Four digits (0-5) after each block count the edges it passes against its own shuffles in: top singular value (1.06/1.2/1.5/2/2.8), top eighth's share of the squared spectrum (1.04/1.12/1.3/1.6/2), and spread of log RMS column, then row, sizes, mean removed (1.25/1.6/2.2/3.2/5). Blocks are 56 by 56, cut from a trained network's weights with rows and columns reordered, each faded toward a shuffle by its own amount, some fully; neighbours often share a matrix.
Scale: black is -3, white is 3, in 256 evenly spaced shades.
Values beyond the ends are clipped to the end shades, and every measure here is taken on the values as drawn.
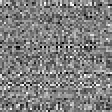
4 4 1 3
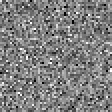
0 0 0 0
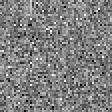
1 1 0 0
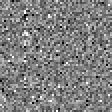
2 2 1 0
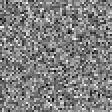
1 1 0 0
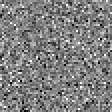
1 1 0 0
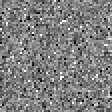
1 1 0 0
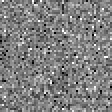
2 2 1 0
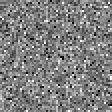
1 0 0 0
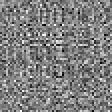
4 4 2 2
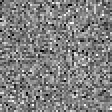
2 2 0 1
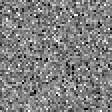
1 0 0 0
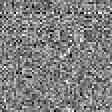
4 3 0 2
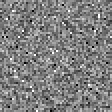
0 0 0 0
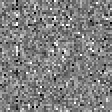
3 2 1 0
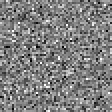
2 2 0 0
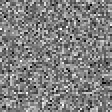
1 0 0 0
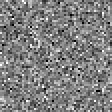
0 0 0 0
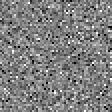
0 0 0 0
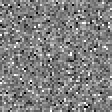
0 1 0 0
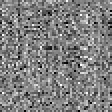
3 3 1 2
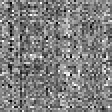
3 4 2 2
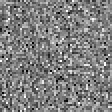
1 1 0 0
